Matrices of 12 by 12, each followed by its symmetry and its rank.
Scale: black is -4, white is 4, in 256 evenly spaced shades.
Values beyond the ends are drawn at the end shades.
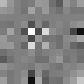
symmetric, rank two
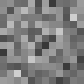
symmetric, full rank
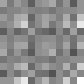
symmetric, rank two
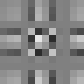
symmetric, rank one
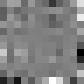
antisymmetric, rank two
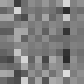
neither, rank two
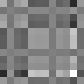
symmetric, rank one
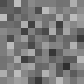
symmetric, full rank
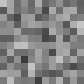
neither, full rank
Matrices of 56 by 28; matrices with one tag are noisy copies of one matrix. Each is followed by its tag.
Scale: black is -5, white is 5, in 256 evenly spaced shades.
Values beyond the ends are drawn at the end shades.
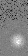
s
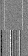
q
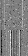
q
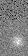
s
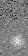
s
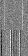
q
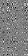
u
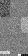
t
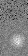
s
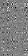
u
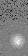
s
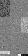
t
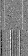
q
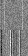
q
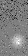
s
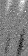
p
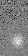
s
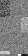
t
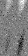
p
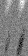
p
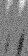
p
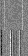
q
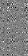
u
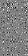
u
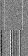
q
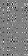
u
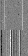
q
